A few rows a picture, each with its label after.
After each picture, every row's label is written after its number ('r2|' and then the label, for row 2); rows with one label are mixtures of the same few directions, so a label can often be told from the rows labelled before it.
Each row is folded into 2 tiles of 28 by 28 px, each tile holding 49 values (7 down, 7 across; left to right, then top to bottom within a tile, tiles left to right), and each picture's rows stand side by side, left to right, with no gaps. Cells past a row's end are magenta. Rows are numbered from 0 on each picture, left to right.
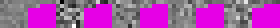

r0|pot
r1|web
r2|web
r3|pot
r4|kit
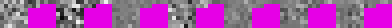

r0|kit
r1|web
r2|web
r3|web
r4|kit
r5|web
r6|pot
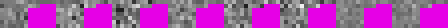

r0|kit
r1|pot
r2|pot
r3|kit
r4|pot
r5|pot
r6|pot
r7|pot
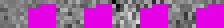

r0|web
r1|pot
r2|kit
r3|kit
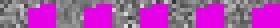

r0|pot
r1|kit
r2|pot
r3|web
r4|kit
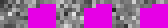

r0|kit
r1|kit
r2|web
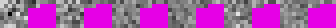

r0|kit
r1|kit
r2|pot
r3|web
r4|pot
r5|pot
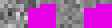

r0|kit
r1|web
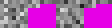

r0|web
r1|pot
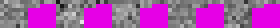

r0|web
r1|kit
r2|pot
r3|pot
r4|web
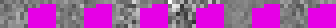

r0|kit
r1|pot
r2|web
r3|kit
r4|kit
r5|pot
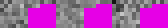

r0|pot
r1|web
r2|kit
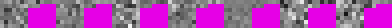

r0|pot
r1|pot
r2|web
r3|kit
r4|web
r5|kit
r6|kit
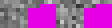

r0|web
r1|pot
